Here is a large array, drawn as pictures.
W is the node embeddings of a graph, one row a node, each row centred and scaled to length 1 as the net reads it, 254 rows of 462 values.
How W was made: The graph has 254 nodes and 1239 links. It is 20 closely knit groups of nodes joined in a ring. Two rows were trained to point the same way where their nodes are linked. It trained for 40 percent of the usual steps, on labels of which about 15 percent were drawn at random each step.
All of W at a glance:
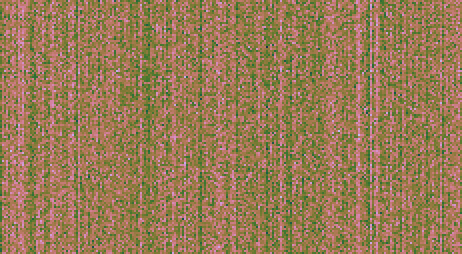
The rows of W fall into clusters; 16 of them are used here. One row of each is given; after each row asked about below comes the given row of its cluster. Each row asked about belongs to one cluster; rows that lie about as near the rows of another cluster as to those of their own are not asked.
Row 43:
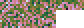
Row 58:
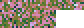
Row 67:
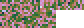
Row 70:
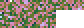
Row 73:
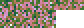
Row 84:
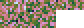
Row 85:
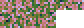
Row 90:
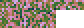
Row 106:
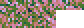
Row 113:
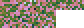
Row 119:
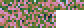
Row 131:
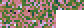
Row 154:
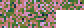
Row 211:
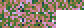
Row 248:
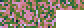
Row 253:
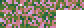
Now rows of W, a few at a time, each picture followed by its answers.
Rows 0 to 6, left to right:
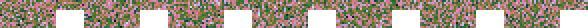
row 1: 70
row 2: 67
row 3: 73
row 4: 85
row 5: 58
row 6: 58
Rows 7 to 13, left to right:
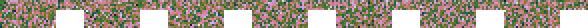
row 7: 253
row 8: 84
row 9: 58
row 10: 248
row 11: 85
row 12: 113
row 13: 43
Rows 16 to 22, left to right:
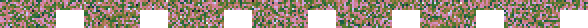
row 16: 67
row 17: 67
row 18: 73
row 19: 43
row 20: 85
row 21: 253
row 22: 84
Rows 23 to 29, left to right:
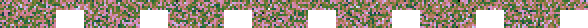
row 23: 70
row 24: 211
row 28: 70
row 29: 70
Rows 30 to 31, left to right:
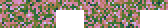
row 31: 84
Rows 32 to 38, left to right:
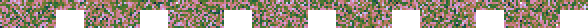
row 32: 84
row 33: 43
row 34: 119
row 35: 211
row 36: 70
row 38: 131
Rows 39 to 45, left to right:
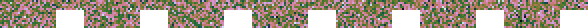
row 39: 113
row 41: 106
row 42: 67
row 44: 85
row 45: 58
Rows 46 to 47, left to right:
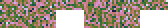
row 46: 106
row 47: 58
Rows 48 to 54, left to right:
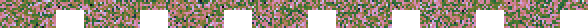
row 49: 211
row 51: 90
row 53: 131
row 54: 85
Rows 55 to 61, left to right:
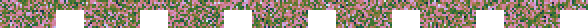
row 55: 131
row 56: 119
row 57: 119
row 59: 113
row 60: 154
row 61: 67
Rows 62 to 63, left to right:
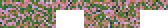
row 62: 119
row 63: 67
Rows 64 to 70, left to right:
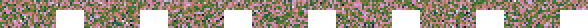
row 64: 253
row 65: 84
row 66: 85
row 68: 248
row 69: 73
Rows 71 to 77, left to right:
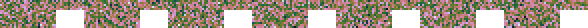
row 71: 70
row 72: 106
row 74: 67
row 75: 85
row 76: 90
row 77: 90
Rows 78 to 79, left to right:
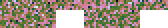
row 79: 85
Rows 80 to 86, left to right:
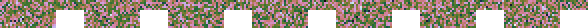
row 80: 131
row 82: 85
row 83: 253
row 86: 211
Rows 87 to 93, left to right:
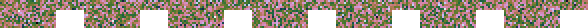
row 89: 131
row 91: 113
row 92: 70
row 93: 58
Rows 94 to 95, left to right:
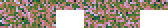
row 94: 70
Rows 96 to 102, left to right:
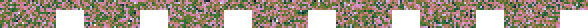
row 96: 113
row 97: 67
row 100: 154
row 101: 58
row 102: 211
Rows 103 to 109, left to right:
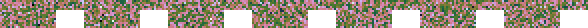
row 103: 85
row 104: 70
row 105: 113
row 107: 43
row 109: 67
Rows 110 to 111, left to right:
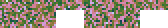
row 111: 90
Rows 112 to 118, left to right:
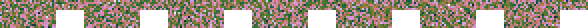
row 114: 43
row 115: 73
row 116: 211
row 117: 106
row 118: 211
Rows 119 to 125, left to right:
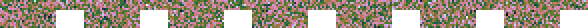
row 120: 70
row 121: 248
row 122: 113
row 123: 67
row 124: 58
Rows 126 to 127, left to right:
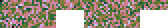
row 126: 253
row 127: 73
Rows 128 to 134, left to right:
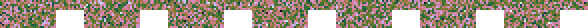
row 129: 131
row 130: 211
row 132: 85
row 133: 131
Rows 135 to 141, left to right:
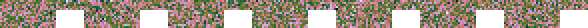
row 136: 106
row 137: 248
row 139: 90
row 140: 113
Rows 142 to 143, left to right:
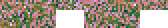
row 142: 58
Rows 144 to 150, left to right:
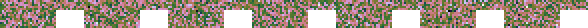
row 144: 253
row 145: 106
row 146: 154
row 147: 211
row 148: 253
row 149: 58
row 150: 211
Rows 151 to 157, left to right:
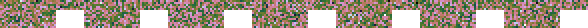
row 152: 67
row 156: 211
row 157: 119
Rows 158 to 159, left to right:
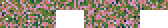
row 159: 211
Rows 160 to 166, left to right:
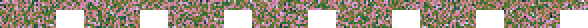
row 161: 58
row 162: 67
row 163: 248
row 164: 58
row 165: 58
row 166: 43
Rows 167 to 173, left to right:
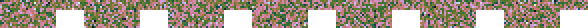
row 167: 113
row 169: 90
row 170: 84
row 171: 84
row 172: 154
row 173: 73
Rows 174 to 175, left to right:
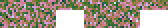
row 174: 248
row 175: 106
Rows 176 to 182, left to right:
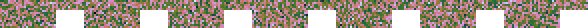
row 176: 119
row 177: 119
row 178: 43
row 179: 43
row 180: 154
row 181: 131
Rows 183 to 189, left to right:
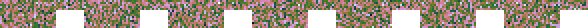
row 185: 73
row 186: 131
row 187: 70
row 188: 248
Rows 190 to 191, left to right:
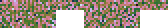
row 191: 73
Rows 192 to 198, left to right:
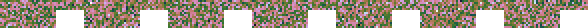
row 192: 119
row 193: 90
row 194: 90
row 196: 253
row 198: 58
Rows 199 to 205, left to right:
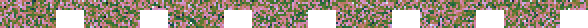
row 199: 85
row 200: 106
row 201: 106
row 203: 119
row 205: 43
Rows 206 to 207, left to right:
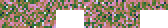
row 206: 106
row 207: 67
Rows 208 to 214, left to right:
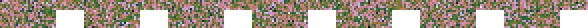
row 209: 90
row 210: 154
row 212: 253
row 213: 73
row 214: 85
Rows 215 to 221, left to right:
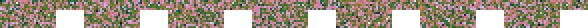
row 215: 211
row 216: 248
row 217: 154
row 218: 84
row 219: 90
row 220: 106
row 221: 67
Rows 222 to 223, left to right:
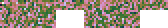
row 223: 85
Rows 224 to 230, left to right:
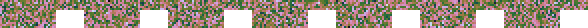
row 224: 131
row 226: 73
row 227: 43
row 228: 253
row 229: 131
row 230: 73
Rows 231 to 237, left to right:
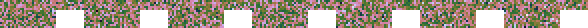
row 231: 154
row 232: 70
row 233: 43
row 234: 154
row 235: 248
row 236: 58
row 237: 154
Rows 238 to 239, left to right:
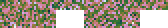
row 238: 90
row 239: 113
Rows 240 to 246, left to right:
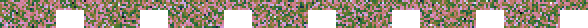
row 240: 248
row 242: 106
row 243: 67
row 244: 70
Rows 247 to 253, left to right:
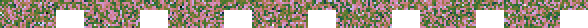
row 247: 90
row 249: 43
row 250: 90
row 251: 154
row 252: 85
